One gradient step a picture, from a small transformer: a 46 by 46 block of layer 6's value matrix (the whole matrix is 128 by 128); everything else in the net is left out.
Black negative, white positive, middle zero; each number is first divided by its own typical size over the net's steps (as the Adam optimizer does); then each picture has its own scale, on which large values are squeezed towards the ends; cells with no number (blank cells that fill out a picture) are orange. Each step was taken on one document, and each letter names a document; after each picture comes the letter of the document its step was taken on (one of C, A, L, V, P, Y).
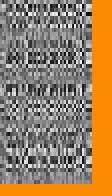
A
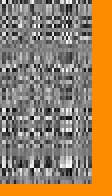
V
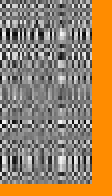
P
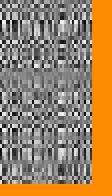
P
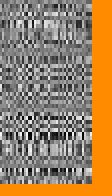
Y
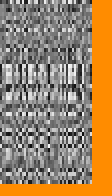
A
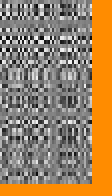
P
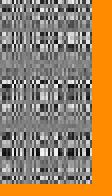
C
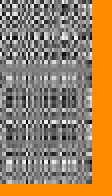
P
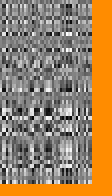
V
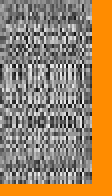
A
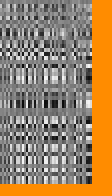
P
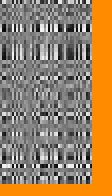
C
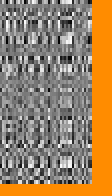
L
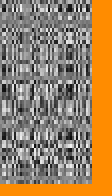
C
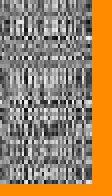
A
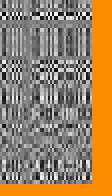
C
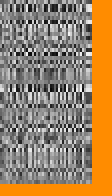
A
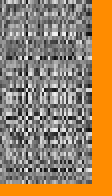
A
